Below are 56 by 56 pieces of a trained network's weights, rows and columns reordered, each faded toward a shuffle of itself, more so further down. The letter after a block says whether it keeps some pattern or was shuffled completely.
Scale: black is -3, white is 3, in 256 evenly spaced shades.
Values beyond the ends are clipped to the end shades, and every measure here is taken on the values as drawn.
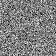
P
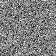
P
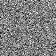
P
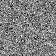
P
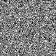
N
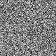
N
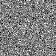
N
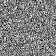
N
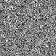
N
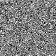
N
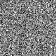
N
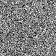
P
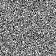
N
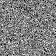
P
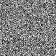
N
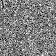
P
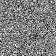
N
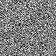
P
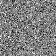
N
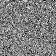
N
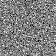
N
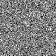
N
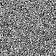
N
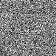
N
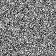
P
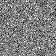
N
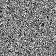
P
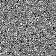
P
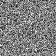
P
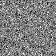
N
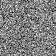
N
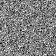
P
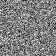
P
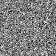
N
